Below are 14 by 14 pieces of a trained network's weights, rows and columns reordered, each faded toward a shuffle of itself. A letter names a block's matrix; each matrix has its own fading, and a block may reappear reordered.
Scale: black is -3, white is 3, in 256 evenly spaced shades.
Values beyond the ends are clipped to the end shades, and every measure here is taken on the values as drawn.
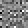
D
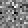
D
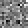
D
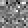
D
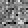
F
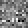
D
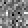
F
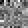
D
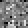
F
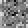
F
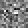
D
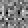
D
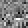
D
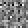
F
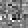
D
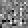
F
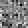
F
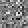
D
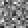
D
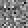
D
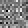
D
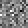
D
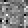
D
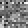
F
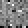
F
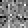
F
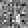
D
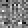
F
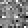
F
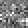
F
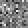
F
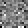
D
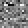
D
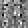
D
